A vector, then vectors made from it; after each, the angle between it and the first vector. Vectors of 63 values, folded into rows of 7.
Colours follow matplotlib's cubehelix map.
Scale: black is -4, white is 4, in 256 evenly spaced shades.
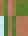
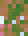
partly aligned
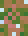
orthogonal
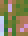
nearly parallel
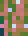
partly opposed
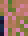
nearly opposite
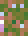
partly aligned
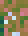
partly opposed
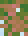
partly aligned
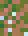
orthogonal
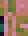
nearly opposite
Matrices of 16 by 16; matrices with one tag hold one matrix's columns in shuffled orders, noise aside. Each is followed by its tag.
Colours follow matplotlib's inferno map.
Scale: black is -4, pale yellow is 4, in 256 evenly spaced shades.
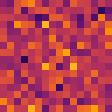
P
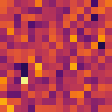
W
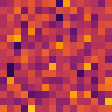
W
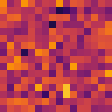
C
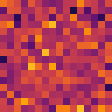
P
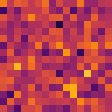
C
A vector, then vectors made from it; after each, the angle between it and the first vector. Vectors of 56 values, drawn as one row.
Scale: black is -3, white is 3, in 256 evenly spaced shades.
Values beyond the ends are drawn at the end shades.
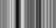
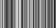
partly opposed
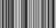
partly opposed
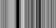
nearly parallel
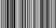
partly opposed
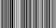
partly opposed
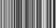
partly aligned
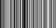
orthogonal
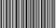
orthogonal
